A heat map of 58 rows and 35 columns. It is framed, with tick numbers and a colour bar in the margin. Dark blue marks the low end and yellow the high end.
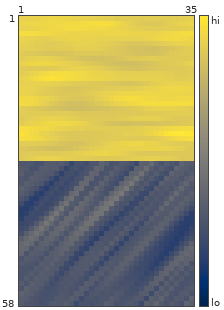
It is made of 2 by 1 panels. Panel 1,1: very high, streaked across, faint in contrast. Panel 2,1: low, slanting up to the right.
